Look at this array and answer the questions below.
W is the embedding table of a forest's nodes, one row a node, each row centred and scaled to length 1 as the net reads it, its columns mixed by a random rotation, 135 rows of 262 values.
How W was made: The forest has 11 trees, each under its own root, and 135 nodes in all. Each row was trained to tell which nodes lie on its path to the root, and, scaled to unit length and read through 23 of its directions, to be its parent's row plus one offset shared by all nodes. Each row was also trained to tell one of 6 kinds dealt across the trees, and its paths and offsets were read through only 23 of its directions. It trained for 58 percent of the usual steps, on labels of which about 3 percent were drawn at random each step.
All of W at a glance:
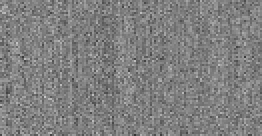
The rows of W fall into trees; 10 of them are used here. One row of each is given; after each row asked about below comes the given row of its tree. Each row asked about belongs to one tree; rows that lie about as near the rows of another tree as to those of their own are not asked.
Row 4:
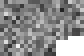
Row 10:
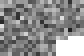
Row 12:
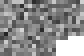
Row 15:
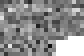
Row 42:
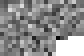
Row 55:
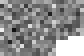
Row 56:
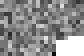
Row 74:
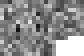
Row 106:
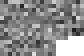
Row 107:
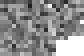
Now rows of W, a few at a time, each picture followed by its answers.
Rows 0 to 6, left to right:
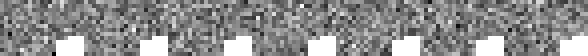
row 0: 56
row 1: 74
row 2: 12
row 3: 107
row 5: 74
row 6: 10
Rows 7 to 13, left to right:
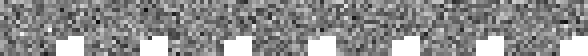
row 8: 107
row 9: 106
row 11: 42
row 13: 106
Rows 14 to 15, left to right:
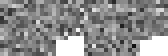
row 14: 107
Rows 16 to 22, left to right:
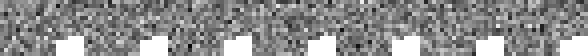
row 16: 74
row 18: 106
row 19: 12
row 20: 10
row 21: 56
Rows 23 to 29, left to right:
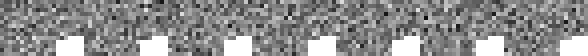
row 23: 56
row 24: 12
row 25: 107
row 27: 55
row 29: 106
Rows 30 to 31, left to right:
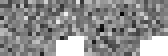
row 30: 55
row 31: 74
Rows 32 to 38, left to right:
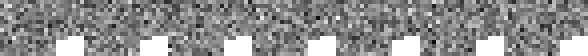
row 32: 12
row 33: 106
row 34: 107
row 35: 42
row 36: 106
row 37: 55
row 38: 74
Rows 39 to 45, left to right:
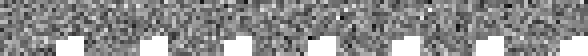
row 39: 4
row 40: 12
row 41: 12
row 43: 74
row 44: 74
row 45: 42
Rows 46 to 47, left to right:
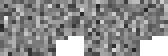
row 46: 107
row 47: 55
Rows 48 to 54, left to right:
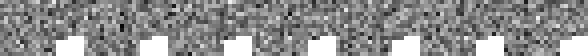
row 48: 55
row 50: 42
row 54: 56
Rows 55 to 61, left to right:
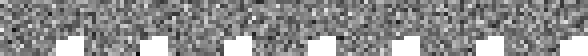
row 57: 107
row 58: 106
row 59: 106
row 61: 55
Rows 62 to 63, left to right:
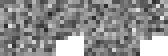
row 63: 10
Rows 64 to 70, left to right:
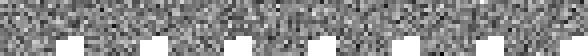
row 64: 55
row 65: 4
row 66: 42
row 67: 106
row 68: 106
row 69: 42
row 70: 106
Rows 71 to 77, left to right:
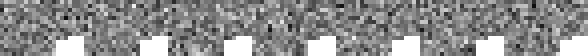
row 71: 42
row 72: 107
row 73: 56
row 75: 42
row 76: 4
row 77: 107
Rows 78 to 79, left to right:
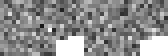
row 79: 74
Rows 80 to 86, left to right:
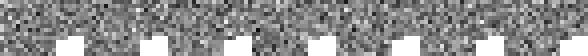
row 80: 74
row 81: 10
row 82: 55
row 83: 10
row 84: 74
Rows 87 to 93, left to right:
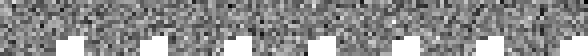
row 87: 55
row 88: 55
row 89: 12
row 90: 56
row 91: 55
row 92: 42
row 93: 74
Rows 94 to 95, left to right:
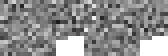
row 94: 106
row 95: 42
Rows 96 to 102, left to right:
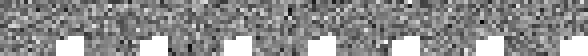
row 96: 56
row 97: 12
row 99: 74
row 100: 4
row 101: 106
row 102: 10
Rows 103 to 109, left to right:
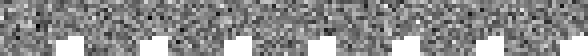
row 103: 74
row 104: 42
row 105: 55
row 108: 55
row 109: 10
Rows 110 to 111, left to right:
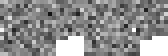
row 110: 55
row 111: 74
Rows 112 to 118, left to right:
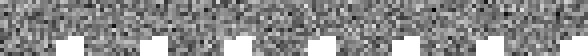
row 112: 15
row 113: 4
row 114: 10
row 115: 74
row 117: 107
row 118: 42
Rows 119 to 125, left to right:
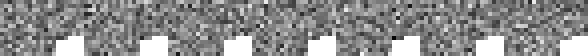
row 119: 55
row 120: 42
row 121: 106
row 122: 55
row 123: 42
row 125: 56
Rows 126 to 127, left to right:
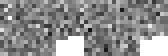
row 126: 42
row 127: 10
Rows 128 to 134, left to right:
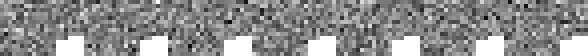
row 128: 12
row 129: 4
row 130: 106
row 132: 74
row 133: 42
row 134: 106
